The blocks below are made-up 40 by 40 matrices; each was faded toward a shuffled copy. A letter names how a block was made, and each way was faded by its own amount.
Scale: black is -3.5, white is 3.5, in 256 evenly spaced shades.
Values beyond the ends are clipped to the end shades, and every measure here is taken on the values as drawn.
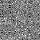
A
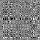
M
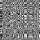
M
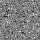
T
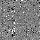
T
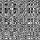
M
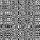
M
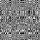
M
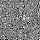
A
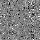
T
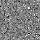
A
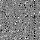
T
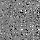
T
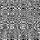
M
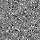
A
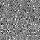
A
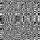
M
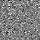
A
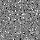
T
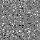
T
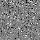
T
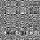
M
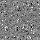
T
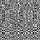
M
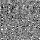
A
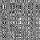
M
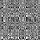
M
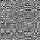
M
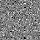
A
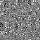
A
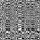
M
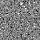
A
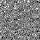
A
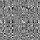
M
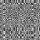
M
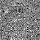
A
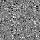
A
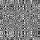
M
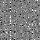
T
